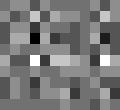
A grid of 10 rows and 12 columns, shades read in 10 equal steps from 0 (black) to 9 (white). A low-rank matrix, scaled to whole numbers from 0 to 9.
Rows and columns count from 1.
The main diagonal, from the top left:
4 3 5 0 5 7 5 3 4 3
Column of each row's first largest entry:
2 4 2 2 2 4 1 2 7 7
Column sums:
40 45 43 39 44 45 48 38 42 40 47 39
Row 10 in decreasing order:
5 5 4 4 4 4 4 4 4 4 4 3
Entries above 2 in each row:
12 12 11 9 12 10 12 11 10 12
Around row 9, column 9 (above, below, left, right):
4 4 2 4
